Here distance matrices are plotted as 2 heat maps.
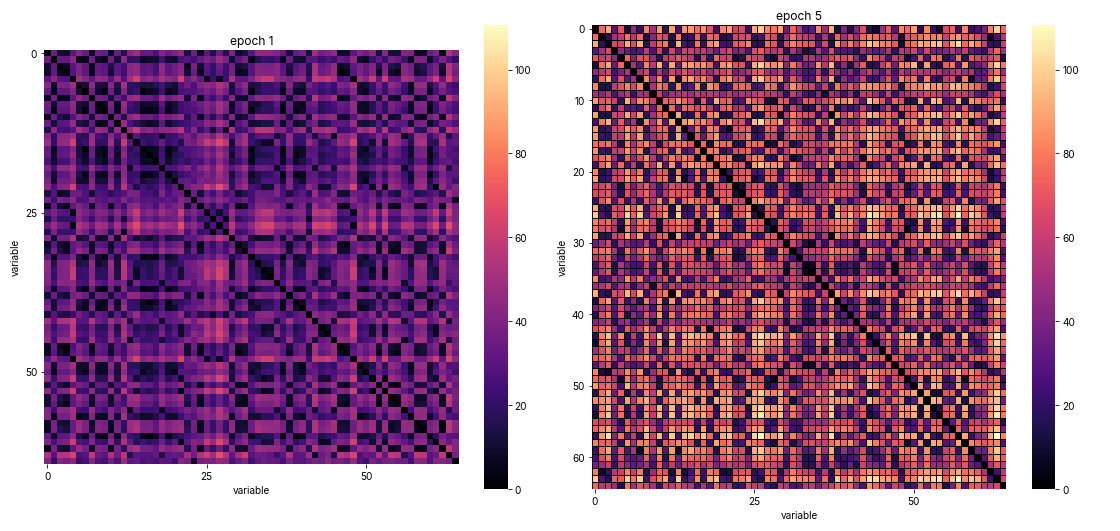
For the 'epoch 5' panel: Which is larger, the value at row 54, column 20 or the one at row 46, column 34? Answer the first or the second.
the first
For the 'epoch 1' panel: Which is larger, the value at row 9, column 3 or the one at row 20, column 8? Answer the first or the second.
the first
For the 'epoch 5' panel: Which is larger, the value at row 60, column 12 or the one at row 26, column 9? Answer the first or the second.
the first
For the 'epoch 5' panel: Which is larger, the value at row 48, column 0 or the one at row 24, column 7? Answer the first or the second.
the first
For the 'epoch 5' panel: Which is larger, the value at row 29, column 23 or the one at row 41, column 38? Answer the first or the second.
the first
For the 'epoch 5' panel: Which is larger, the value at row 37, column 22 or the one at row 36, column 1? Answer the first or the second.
the first
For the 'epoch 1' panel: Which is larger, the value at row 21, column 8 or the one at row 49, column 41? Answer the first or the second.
the second
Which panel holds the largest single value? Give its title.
epoch 5
